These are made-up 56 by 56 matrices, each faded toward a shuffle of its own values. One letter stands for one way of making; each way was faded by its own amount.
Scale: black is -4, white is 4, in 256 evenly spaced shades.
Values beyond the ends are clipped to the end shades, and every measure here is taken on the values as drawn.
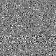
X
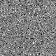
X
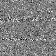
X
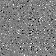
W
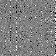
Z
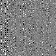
Z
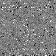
W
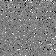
W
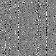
Z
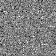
X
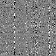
Z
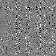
Z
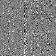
Z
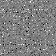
W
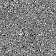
X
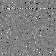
W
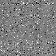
W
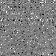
W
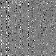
Z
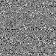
X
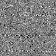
X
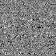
X
